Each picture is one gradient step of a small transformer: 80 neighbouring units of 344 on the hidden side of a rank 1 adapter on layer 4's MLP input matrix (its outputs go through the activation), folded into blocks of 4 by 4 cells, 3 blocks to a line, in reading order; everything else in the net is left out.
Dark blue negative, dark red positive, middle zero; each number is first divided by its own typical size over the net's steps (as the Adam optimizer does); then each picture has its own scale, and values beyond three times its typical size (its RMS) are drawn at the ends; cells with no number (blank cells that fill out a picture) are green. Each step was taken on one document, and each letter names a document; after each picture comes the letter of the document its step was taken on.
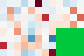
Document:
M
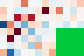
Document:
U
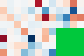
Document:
M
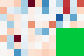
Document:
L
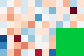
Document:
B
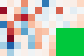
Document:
U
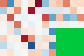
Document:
B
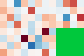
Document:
M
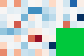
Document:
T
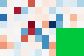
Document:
L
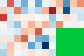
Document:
L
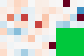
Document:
T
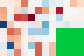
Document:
U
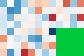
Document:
B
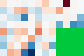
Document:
T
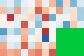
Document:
B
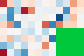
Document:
L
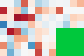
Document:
U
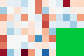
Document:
M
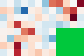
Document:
L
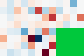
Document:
M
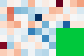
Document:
L
